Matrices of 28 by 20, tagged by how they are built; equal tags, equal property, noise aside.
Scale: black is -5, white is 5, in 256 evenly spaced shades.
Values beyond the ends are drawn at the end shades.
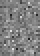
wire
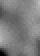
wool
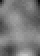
wool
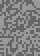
wire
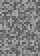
wire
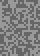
wire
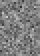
wire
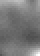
wool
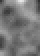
wool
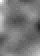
wool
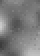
wool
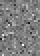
wire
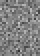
wire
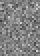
wire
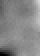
wool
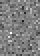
wire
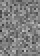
wire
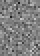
wire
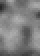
wool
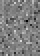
wire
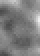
wool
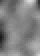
wool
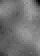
wool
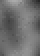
wool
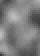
wool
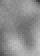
wool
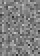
wire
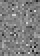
wire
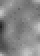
wool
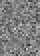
wire
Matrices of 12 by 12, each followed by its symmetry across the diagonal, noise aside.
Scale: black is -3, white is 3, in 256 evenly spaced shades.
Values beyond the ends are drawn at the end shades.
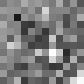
symmetric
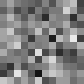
antisymmetric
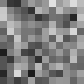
antisymmetric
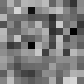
neither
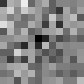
symmetric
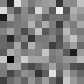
antisymmetric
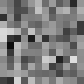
neither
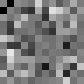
symmetric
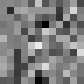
neither
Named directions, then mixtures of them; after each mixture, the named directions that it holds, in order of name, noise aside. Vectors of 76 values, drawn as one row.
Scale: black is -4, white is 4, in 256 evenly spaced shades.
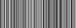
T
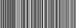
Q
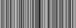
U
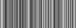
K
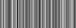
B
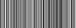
T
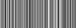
T, U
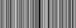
U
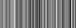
Q, T, U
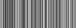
K, Q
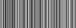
K, Q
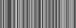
B, Q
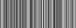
K, T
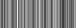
B, K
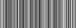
B, K, U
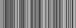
K, Q, U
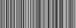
T, U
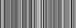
K, T, U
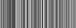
Q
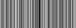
U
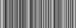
K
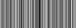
U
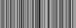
U
